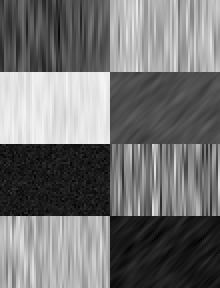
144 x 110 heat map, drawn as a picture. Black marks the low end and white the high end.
It is made of 4 by 2 panels. Panel 1,1: low, streaked downward. Panel 1,2: high, streaked downward. Panel 2,1: very high, streaked downward, faint in contrast. Panel 2,2: low, slanting up to the right, faint in contrast. Panel 3,1: very low, fine-grained, faint in contrast. Panel 3,2: middling, streaked downward, strong in contrast. Panel 4,1: high, streaked downward. Panel 4,2: very low, slanting up to the right, faint in contrast.
